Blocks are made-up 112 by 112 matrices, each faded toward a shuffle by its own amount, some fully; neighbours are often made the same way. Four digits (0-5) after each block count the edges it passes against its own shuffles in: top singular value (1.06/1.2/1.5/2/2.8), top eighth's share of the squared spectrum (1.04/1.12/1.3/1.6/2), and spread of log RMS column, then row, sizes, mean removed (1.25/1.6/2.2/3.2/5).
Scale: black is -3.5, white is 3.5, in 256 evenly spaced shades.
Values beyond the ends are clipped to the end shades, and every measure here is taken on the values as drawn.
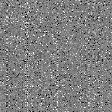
4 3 2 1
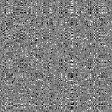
5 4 3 3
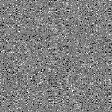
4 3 2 2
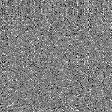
4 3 2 1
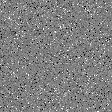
0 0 0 0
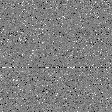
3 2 0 2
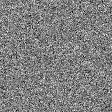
2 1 0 0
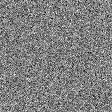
0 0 0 0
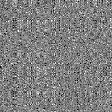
4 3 2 2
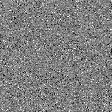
3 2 0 1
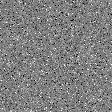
0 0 0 0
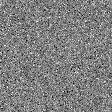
0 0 0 0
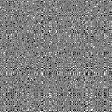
5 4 3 3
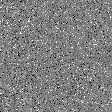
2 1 0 0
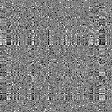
5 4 3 3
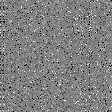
4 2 1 0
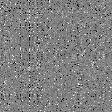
4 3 2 1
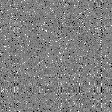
4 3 2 1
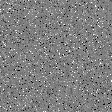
2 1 0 0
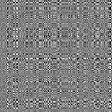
5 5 4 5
